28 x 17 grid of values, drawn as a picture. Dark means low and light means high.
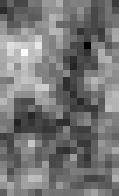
The ninth with the highest average is the top left. Neither half mirrors the other. The texture is blotchy.
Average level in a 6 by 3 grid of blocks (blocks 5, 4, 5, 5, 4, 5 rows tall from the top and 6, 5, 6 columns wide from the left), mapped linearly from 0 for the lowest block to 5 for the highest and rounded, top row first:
120 | 511 | 412 | 001 | 101 | 211
